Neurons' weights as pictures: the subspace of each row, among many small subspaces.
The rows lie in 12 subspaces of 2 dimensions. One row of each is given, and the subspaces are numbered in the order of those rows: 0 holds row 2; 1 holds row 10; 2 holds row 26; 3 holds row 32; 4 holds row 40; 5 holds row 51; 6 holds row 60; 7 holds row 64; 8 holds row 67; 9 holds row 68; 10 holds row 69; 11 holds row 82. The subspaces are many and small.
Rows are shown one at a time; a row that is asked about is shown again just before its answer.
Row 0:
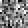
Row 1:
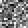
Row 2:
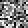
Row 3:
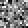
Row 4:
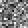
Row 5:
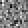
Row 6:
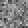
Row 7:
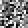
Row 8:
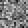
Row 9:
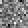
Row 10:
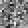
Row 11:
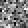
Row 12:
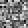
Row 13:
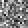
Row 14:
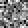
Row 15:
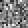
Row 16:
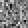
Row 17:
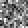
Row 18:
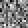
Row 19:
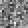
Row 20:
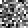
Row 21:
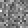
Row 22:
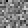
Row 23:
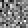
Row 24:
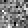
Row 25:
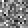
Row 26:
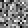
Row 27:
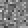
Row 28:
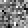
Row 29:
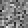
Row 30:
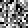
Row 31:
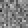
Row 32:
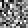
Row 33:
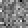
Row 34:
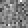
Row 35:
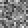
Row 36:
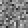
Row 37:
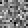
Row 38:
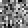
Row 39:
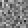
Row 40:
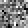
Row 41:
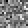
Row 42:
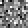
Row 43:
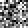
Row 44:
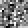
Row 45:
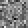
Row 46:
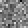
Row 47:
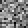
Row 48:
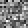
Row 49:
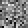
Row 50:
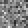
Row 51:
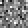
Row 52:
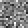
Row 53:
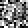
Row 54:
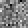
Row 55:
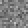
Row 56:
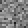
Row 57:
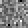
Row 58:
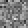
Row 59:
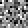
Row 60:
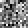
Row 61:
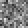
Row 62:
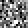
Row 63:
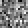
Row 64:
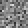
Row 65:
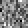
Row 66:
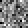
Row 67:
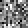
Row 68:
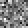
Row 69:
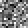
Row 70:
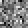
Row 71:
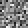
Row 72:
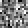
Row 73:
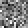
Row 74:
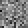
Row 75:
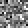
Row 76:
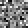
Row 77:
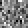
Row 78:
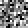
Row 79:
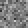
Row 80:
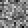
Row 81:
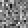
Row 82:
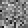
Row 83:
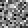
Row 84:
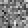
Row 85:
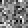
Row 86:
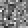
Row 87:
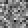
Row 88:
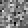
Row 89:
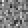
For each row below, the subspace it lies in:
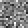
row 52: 0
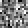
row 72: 8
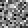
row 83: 10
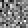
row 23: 3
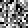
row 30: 2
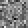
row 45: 11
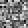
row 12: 11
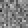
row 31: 3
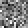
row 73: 11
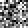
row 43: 5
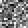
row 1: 10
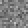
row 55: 10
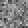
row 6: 9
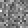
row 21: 2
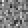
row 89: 6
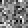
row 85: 2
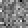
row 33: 2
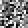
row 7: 7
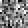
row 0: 8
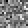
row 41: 0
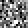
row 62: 6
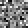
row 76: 9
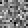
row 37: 10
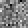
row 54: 6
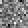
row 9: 5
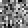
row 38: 8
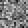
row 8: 0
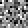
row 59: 5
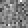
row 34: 6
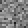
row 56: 10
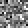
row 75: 0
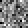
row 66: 2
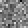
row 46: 5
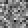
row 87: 4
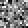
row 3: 9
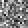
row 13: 2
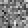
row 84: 4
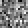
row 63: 8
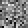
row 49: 11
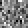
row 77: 3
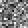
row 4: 10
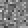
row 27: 1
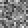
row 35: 0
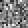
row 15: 8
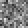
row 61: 9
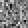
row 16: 8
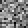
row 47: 10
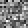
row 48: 11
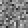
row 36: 9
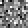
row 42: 5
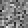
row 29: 7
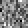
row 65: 3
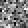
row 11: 4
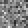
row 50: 4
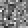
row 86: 1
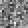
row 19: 1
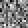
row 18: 3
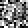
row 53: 7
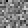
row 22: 7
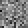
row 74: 11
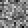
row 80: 0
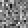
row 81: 8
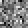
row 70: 2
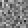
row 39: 3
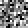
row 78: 1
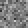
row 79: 4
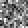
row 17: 9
